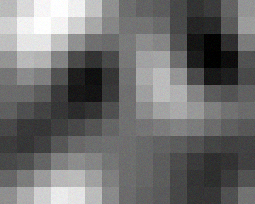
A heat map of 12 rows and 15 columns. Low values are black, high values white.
No single row or column stands out from its neighbours. No lone cell stands out from its neighbours. The top left is the ninth with the highest average.
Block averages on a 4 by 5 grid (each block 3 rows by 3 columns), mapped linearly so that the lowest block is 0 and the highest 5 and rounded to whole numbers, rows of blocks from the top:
54211 | 20220 | 01221 | 24210
